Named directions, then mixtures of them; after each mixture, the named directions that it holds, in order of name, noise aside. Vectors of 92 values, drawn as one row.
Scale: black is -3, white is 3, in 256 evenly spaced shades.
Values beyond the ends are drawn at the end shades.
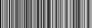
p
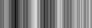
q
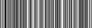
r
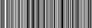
r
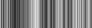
p, q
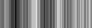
q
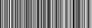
p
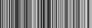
p, q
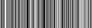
q, r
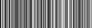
p, r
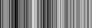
p, q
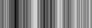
q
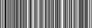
r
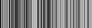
p, q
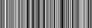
r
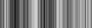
q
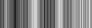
q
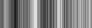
q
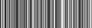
p, r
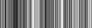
q, r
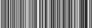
p, r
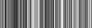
q, r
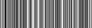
r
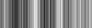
q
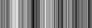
q, r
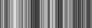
p, q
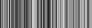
p, q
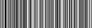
r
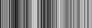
p, q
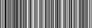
r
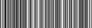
r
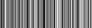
q, r
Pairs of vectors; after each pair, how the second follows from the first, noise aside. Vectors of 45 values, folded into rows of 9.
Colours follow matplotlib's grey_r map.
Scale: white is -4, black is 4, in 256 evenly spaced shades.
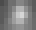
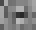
sign-scrambled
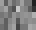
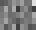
sign-scrambled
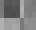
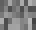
shuffled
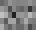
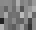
shuffled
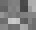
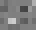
partly zeroed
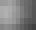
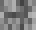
shuffled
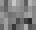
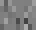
partly zeroed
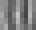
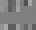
partly zeroed
